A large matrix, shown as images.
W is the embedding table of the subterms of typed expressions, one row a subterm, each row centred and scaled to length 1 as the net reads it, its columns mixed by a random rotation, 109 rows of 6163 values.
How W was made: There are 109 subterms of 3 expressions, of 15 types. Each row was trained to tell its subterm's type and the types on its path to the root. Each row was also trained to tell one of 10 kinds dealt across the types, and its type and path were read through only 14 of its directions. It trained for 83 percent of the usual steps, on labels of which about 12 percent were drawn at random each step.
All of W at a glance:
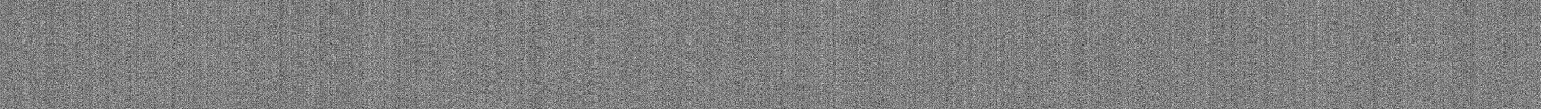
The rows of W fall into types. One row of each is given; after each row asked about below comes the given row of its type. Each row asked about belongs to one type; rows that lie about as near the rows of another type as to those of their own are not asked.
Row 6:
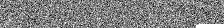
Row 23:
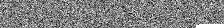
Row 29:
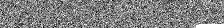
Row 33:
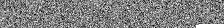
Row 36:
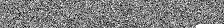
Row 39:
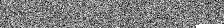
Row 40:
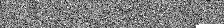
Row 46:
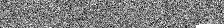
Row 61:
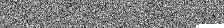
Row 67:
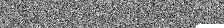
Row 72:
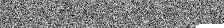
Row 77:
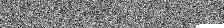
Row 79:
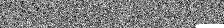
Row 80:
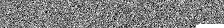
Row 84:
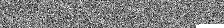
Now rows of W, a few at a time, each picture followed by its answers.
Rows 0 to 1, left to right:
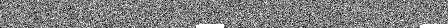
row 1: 29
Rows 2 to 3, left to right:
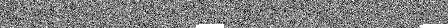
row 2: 72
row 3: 77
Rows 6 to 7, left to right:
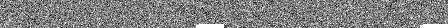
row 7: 33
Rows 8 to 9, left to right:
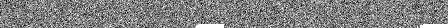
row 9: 46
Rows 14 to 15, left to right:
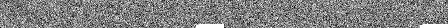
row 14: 46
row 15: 67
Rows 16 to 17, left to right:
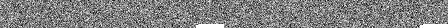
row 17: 40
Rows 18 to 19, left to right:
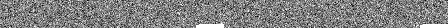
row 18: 39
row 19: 33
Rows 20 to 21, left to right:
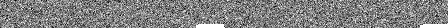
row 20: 29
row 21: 61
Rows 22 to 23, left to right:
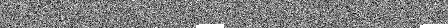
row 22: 6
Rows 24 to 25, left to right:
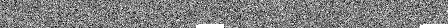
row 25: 46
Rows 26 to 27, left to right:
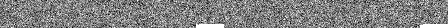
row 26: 40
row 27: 6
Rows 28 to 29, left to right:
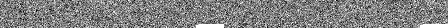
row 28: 72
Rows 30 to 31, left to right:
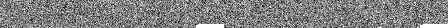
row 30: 67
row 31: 6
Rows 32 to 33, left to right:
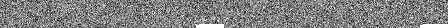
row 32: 40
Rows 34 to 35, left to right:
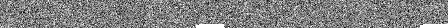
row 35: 61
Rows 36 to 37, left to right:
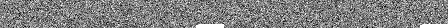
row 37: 29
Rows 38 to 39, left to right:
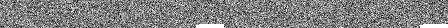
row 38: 23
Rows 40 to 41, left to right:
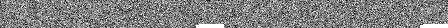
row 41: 39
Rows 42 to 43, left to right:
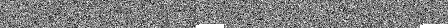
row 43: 40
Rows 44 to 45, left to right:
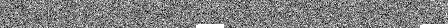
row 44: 72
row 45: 72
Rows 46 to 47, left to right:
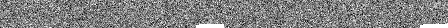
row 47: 61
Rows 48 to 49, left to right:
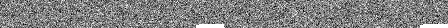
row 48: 77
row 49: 61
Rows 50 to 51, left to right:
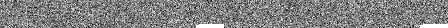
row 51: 72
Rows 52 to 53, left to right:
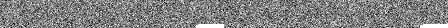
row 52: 79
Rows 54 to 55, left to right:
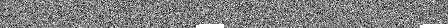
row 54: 80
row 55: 29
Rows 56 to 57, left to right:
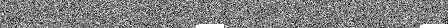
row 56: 67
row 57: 79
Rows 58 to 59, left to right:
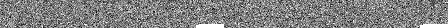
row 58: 29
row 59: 39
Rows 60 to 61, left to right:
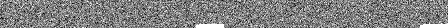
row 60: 79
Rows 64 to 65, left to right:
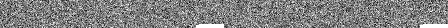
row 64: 72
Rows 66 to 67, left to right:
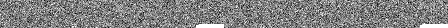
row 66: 33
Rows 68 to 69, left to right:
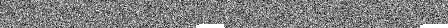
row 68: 84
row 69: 61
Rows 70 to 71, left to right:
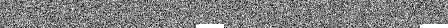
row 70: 36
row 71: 46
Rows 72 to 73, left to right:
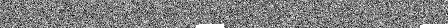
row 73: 61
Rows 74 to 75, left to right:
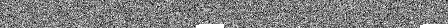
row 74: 80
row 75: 33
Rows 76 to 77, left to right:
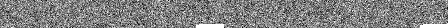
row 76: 40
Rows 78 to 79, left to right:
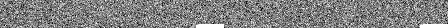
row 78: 72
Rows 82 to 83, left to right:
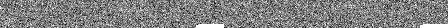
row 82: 29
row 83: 29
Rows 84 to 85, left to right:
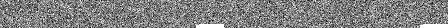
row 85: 39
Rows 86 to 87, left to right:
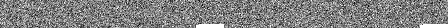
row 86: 33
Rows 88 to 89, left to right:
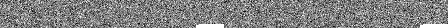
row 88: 77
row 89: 23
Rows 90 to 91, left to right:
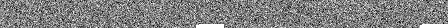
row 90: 33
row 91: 67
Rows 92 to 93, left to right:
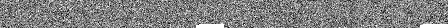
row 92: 84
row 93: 23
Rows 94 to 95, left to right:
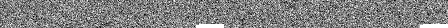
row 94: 40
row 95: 46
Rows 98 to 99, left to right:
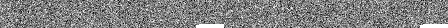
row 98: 77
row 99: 33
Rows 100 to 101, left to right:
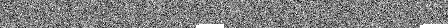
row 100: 46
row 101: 23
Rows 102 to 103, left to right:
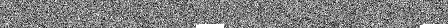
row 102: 40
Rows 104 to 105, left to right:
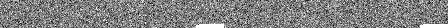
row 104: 61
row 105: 77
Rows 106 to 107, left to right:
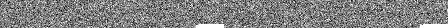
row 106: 67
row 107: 46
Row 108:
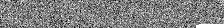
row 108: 6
